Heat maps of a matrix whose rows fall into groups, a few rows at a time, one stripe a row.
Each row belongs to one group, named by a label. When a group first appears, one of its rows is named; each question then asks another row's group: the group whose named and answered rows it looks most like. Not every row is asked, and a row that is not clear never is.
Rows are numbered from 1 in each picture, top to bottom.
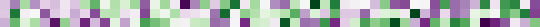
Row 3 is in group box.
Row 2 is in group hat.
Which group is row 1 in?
hat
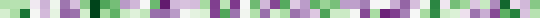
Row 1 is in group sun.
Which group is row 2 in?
sun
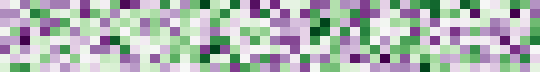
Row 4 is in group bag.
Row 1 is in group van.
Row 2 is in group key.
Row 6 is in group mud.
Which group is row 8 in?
sun
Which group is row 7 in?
van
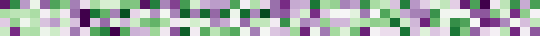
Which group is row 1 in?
bag
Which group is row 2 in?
key
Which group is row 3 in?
box
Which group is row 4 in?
key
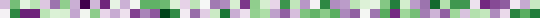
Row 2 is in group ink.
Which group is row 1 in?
box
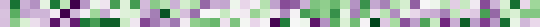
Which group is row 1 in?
bag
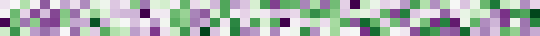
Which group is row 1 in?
hat
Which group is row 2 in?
ink
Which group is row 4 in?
van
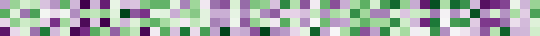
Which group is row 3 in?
box
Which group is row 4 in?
key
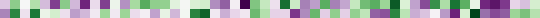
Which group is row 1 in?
box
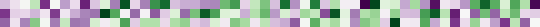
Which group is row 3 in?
mud
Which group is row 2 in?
van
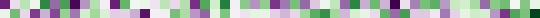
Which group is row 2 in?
ink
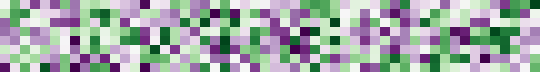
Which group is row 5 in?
hat
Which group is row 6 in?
sun
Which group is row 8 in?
key
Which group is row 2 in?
sun
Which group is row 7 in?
box
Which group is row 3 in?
van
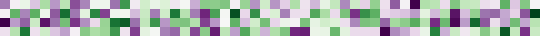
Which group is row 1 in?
key
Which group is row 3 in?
mud
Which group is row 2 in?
mud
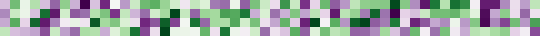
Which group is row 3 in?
bag
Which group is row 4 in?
hat
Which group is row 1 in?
box
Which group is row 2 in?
key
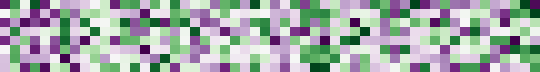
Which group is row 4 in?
bag
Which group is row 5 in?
key
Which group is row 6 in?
ink
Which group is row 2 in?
ink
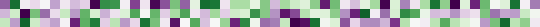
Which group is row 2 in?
mud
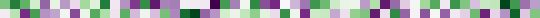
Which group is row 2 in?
bag
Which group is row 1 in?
sun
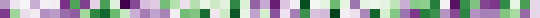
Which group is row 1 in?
van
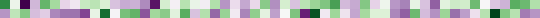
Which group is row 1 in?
ink
